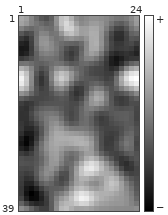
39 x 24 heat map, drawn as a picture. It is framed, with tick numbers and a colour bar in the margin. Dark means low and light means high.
Grain: blotchy. Lone odd cells: none. Slope: none. Stripes: none.
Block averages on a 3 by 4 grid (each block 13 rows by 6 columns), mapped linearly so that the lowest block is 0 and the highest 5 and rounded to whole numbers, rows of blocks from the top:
2 3 2 1 | 0 2 2 1 | 0 3 5 2
